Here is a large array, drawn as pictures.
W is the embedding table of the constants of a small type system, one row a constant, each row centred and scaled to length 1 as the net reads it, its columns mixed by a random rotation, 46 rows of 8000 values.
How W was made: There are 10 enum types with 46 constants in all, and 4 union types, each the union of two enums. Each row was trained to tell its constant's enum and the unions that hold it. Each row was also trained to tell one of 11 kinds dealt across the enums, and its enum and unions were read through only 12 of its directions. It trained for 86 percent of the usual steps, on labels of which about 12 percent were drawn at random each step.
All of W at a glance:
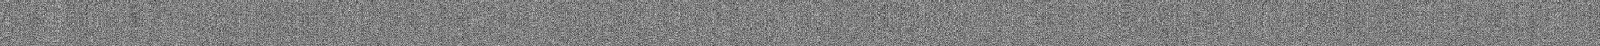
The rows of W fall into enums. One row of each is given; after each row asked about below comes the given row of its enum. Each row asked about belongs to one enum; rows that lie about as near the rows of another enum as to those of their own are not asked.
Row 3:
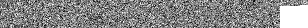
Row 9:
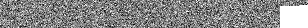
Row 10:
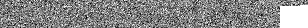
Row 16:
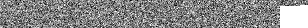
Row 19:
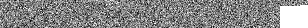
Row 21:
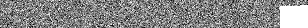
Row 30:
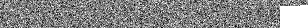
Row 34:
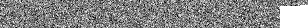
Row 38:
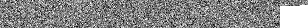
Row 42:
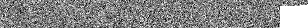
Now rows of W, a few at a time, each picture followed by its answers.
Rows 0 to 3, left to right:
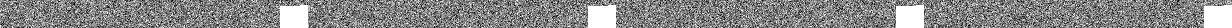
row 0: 16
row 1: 16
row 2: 42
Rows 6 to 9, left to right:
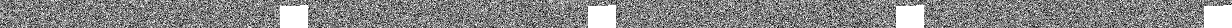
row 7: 10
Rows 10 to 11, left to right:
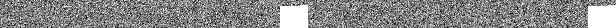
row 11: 9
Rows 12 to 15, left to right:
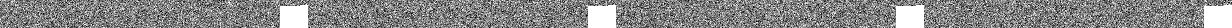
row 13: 30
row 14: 34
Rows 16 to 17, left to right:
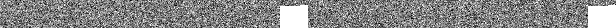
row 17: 30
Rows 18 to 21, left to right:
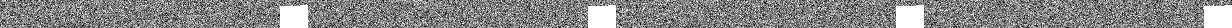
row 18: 30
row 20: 21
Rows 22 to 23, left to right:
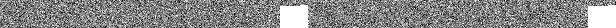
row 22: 16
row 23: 19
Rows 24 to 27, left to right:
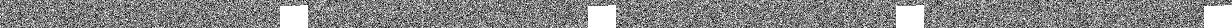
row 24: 16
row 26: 21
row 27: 9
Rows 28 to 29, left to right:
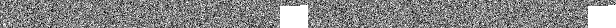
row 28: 9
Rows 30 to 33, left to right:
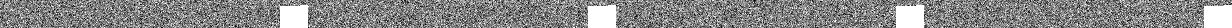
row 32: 19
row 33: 9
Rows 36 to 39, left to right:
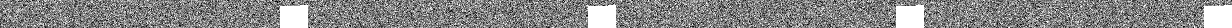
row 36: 21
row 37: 30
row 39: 21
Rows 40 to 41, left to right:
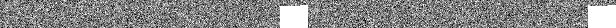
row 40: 30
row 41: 21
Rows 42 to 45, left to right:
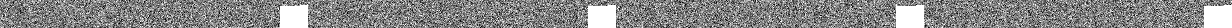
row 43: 9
